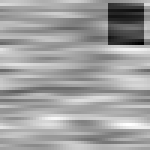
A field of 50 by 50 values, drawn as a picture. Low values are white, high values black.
Histogram: skewed, a long tail of high values. Ninth with the highest average: top right. Odd patch: higher, in the top right. Roughest part: top right. Mirror symmetry: none.
